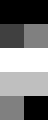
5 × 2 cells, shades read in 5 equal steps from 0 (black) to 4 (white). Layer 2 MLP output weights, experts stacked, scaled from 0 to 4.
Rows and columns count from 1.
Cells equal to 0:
3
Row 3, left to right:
4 4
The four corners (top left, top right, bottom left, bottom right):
0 0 2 0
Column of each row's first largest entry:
1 2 1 1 1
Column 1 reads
0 1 4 3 2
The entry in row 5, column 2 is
0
